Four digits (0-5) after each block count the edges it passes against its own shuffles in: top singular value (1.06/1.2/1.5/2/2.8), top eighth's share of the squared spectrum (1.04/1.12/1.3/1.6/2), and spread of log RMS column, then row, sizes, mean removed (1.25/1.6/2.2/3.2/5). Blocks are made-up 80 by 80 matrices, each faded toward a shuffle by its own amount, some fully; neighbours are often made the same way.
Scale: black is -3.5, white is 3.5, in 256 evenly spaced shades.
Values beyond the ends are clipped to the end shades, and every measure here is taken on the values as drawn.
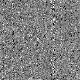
1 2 3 0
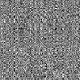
4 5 3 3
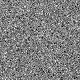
1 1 0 0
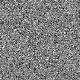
3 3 1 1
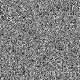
3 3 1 1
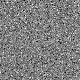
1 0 0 0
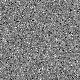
0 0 0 0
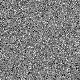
1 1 0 0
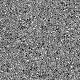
0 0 0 0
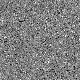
0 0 0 0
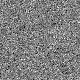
0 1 0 0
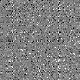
4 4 2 2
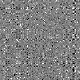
4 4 2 2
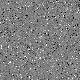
1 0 0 0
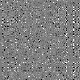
4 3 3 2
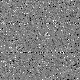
2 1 0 1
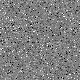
0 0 0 0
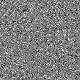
3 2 1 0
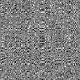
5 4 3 3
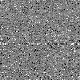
3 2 0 1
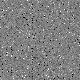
1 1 1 0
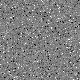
0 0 0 0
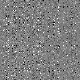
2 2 3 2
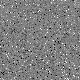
0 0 0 0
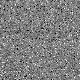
1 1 0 0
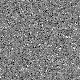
2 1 0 0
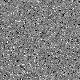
2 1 0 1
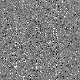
1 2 2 1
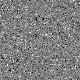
1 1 1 0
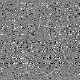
2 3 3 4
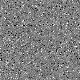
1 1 0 1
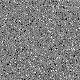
1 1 0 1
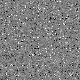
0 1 0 1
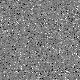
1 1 0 1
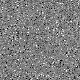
3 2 0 1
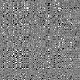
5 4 3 3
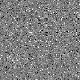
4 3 1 1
